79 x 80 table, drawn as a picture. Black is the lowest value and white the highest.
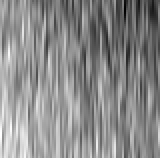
Mirror symmetry: none. Grain: streaks running down. Slope: up to the bottom left. Ninth with the lowest average: top right.
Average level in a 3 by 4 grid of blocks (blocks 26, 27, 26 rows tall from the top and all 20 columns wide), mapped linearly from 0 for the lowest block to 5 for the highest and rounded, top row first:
3 2 1 0 | 4 3 2 2 | 5 4 3 2
